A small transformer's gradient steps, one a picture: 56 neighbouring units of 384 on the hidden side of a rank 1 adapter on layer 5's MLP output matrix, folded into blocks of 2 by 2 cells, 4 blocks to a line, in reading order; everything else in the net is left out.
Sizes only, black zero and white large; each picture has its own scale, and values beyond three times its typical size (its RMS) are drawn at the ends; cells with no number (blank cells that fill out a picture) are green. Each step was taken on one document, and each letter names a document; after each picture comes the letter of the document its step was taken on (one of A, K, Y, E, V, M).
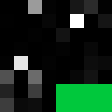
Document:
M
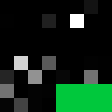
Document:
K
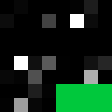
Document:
K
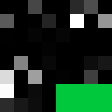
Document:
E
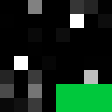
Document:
M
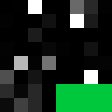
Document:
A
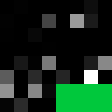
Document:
K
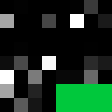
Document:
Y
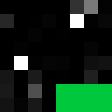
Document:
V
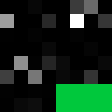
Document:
V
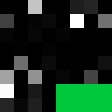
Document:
E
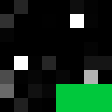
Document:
A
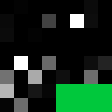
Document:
K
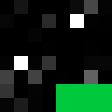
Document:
A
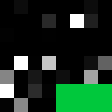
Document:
K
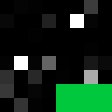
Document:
A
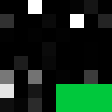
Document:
E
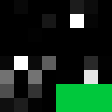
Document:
A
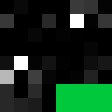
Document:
Y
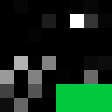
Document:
K
